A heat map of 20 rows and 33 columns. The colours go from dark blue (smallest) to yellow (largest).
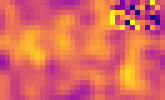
Odd rows or columns: none. Slope: none. Roughest part: top right. Mirror symmetry: none. Average level on the scale: 60%. Grain: blotchy. Odd patch: rougher, in the top right.
